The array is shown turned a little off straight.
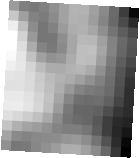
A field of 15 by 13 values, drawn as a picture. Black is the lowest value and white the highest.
Stripes: none. Ninth with the lowest average: bottom right. Slope: up to the left. Histogram: bell-shaped. Lone odd cells: none.
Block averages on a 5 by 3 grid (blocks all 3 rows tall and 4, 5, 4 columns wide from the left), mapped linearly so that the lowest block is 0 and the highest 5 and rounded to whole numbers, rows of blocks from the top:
3 3 1
4 3 2
5 3 1
5 2 0
3 3 0
